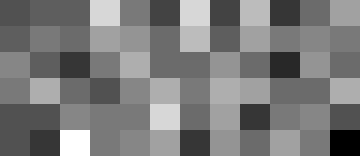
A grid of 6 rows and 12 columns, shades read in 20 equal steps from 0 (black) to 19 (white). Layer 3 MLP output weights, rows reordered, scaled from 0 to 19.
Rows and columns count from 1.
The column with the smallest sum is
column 1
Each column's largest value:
10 13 19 16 13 16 16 13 14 12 11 13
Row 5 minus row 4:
-3 -7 2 3 -1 3 -1 -1 -8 1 2 -7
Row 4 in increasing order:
6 8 8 8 9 9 10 12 13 13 13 13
